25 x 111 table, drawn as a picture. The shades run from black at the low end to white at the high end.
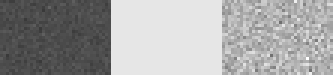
The table splits into one row of 3 panels. Panel 1,1: low, fine-grained, faint in contrast. Panel 1,2: very high, flat. Panel 1,3: high, fine-grained.
